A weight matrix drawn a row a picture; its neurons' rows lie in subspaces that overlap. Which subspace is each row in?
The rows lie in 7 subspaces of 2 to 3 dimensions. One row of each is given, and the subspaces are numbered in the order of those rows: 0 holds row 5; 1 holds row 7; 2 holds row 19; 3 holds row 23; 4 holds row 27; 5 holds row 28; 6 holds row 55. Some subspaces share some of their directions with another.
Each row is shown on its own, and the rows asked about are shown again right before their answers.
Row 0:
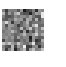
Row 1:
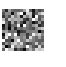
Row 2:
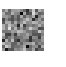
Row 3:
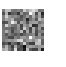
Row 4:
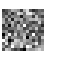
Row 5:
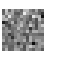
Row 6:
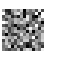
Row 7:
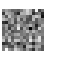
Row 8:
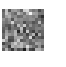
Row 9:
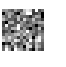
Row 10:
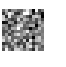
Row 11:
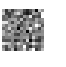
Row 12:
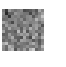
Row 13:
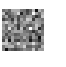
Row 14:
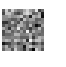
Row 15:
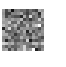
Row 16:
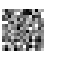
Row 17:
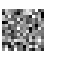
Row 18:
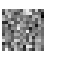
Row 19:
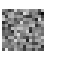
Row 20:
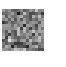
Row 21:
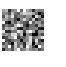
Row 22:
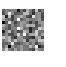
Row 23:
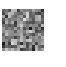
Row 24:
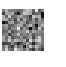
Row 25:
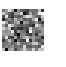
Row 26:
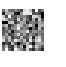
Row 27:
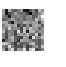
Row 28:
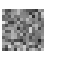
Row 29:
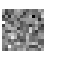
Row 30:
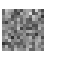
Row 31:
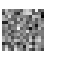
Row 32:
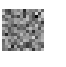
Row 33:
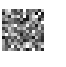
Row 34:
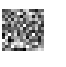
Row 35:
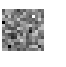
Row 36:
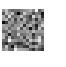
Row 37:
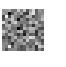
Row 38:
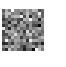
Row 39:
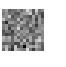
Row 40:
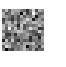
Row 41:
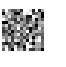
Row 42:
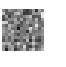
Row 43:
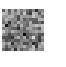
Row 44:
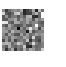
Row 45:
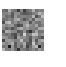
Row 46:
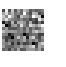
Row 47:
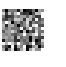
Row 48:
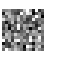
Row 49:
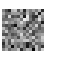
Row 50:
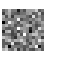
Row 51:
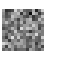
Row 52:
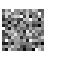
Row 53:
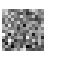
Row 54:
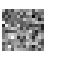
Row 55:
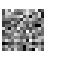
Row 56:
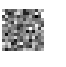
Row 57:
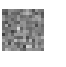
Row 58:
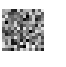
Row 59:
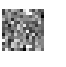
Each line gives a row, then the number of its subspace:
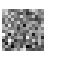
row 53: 4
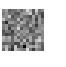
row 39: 3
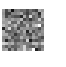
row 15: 6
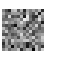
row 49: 3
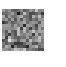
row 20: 4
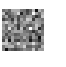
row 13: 1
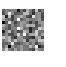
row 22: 5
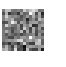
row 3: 5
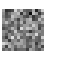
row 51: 2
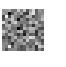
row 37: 5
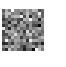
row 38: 6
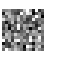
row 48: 1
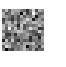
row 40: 1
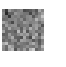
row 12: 4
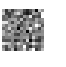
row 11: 6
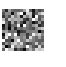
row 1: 1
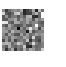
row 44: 3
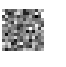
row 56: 3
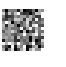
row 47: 5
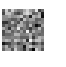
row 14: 6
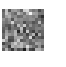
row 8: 4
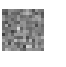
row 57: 4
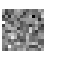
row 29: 0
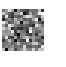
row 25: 2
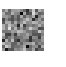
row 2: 1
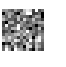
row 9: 0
